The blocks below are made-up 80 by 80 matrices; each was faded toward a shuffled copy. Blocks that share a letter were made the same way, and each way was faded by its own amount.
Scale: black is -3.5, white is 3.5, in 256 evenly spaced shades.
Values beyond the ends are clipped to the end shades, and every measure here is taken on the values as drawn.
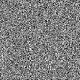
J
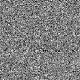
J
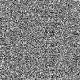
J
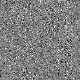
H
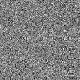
J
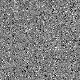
H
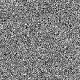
J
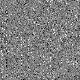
H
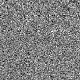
J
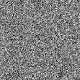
J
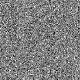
J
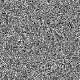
J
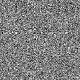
J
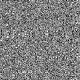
J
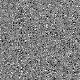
H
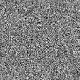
J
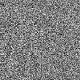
J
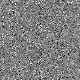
H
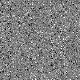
H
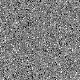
H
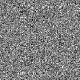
J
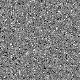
H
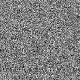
J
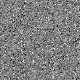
H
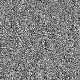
J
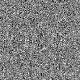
J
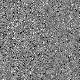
H
